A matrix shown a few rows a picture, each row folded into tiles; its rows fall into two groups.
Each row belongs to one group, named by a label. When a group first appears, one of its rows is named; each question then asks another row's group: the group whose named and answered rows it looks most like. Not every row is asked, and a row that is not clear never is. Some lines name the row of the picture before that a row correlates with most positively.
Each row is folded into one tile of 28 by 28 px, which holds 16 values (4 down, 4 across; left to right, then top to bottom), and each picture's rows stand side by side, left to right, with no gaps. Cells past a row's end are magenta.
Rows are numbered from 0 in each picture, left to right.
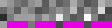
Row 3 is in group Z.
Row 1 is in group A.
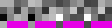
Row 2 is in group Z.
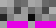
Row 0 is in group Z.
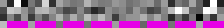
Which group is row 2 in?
A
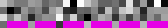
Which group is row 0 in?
A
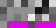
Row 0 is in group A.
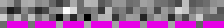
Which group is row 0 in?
A
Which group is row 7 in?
Z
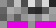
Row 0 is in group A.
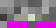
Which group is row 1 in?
Z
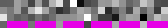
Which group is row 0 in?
Z
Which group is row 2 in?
A
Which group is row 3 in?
Z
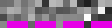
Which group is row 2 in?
A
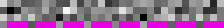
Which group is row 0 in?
A
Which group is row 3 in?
A
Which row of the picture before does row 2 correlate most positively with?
0
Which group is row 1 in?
Z
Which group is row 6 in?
A
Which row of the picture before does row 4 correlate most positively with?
0
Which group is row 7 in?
A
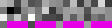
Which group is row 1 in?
Z
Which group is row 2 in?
A
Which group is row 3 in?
A
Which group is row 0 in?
A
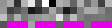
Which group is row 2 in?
A
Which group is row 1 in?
A
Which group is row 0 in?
A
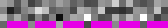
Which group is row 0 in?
A
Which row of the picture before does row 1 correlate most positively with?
3
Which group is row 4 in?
A
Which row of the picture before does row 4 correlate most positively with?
1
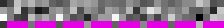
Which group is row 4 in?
Z
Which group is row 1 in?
A
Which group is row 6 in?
Z
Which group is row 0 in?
Z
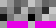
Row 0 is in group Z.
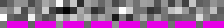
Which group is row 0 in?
Z
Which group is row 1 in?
Z
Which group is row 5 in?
A
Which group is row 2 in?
A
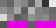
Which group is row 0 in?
Z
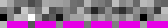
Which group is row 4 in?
A
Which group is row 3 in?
A
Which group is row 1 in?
Z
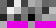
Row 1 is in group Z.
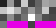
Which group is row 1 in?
Z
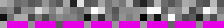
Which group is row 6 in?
Z
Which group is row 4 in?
A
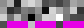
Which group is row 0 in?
A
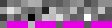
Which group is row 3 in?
Z
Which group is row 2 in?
Z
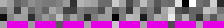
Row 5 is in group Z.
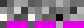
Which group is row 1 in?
Z
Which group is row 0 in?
Z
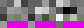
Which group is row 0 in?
A
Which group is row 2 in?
A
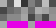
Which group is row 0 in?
A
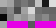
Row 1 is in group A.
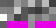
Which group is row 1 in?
A
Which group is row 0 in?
Z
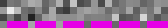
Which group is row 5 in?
Z
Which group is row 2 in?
A
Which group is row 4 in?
Z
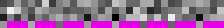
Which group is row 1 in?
A
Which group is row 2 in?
A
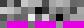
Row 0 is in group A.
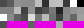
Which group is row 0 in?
Z
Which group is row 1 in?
A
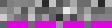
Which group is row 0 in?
Z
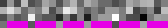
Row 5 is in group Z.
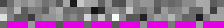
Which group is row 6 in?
Z
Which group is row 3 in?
A
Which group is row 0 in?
Z
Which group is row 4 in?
Z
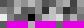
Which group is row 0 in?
Z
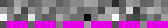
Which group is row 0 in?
Z
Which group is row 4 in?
Z
